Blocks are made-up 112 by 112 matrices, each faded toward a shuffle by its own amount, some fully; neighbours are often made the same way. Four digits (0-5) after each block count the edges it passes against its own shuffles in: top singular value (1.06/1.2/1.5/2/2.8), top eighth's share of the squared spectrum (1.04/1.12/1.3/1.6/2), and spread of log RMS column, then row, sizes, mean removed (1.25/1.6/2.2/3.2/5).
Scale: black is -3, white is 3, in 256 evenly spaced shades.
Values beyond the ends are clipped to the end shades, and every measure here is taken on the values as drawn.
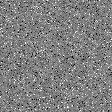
0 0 0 0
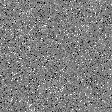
2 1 0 0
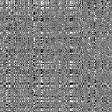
5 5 4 3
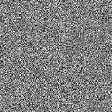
4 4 2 2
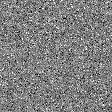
0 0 0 0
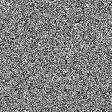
3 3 1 1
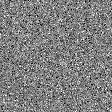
0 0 0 0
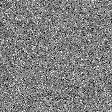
0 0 0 0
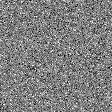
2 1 0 0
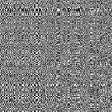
5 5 4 4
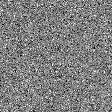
2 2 0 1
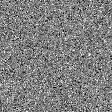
1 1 0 0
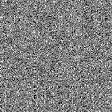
3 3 1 1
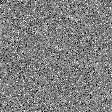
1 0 0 0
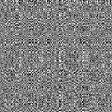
5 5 4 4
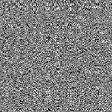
4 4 3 3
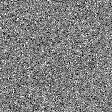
2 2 0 0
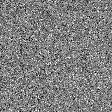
2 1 0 0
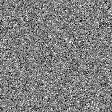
2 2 0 0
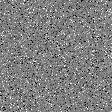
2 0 0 0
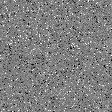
0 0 0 0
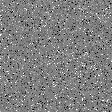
0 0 0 0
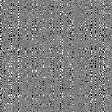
5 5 4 3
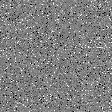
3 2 1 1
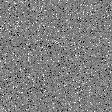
2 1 1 0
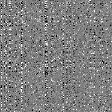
4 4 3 2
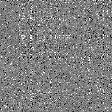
4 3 3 2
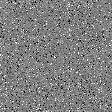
2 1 1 0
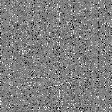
4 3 3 2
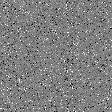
2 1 0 0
